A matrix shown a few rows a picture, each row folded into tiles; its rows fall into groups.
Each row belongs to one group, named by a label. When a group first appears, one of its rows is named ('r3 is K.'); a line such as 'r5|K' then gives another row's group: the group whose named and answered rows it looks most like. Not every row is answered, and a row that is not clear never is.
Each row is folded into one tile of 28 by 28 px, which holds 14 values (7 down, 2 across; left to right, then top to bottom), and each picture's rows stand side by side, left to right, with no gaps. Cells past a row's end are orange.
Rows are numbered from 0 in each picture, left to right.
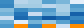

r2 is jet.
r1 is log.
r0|log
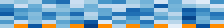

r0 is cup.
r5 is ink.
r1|log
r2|jet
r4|jet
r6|jet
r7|log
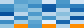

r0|cup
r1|ink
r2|ink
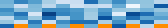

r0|log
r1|log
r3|log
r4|log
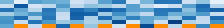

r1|jet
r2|log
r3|cup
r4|ink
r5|log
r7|cup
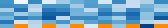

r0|ink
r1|jet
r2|cup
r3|jet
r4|jet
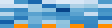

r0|log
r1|ink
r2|cup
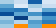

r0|cup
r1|jet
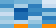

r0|log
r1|cup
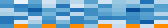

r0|ink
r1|cup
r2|cup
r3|ink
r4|jet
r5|ink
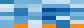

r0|jet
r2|cup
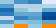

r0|cup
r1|jet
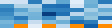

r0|cup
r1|jet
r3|log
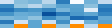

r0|cup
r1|log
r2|ink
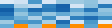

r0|cup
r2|cup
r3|ink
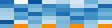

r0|ink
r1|ink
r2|cup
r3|ink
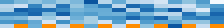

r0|jet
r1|cup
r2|cup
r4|ink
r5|cup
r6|log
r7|jet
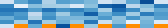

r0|cup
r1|log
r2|log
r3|ink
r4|cup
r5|ink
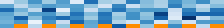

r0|cup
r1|jet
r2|jet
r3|jet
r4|log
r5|log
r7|jet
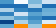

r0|ink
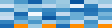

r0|log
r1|log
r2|log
